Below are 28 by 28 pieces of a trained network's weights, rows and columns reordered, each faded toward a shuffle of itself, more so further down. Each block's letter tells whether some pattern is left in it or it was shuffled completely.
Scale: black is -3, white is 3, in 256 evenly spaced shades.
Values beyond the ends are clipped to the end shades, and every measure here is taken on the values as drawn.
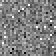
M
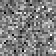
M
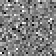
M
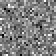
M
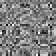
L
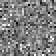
M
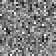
M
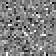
M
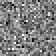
M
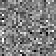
L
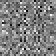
L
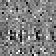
L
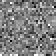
L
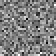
L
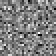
L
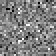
M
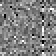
L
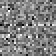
L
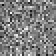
L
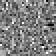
M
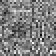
L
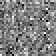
M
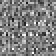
L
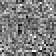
L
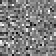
L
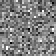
L
